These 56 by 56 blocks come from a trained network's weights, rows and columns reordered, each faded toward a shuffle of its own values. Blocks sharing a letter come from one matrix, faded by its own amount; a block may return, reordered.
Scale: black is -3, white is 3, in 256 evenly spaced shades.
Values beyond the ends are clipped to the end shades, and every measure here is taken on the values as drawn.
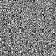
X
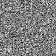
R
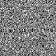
X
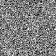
R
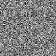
X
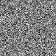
X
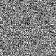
X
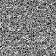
R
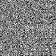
X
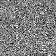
R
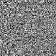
X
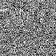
R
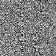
X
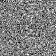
R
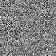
X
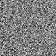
R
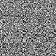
X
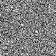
R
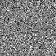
R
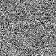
R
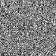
X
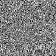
R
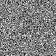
R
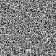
R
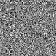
X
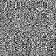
X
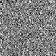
X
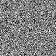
R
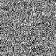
X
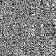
X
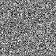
R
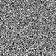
R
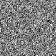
R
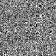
X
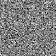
R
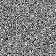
R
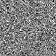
R
